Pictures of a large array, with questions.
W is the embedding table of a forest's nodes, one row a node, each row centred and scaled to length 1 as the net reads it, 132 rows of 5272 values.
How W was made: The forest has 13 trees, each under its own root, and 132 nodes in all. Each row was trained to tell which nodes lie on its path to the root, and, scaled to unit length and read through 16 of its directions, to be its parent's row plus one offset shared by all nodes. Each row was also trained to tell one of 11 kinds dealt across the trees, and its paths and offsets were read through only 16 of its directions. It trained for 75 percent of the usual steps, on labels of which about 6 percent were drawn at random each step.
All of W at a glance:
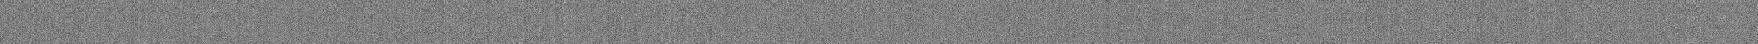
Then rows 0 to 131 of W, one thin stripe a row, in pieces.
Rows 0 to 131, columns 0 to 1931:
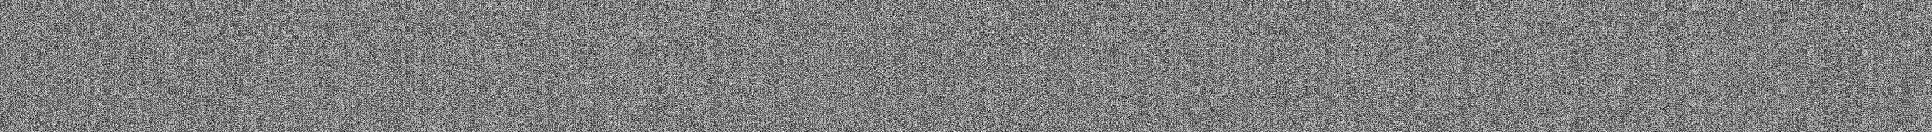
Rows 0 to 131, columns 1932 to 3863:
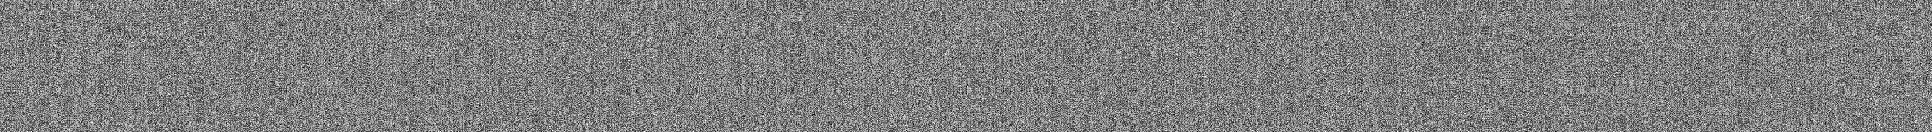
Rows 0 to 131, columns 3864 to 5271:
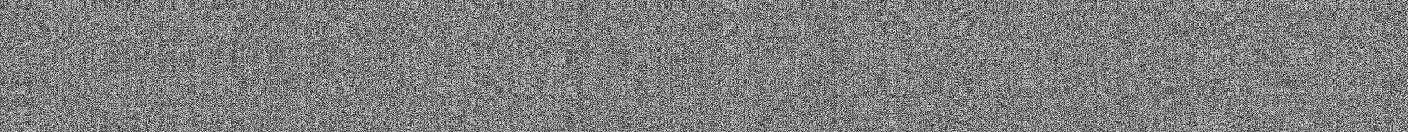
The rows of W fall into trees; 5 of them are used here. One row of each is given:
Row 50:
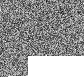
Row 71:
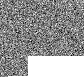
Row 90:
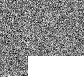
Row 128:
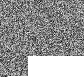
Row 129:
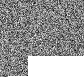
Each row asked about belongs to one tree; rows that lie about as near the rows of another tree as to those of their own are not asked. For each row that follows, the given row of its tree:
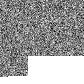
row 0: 90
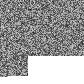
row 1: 128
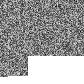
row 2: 50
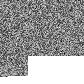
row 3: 90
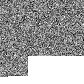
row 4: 71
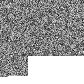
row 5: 50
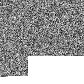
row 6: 71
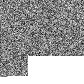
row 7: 128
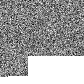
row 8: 71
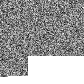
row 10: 50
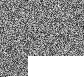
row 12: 129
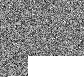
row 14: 128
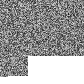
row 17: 129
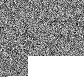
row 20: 129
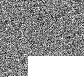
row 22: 71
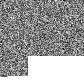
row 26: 50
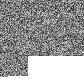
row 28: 128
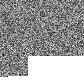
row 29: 50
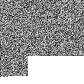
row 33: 128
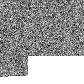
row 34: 90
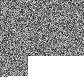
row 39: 90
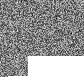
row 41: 71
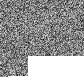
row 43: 128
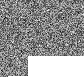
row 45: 71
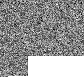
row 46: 50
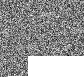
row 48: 129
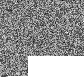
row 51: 71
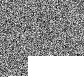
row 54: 50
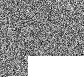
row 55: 71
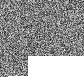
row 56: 50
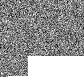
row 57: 129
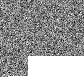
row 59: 90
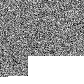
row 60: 50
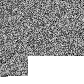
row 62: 71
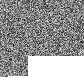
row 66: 128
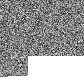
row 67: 71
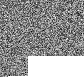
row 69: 71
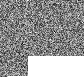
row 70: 90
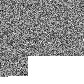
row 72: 50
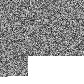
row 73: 128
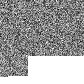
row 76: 71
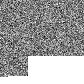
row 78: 50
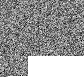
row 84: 71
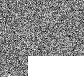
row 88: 90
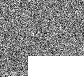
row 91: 90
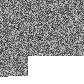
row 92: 50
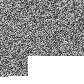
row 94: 128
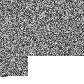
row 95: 129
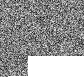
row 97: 128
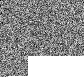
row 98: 71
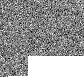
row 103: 71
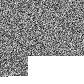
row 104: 90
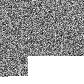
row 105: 71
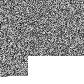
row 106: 71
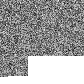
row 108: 71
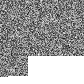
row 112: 50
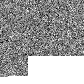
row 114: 50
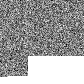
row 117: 90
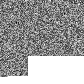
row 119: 50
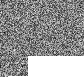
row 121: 50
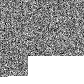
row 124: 90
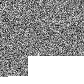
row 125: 50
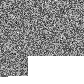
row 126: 50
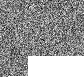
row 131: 90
